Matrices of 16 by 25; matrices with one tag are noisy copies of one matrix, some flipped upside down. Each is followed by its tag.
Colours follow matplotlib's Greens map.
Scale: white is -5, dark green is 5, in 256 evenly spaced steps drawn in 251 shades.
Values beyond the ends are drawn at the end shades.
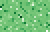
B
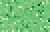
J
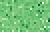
J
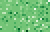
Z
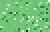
Z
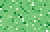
B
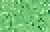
J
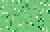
J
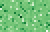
B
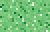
B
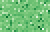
J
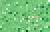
Z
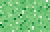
B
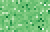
J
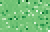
Z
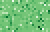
J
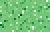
B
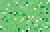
Z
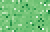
J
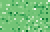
Z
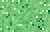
J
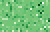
J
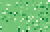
Z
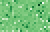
J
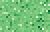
J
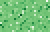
B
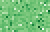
J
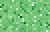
B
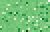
Z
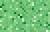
B
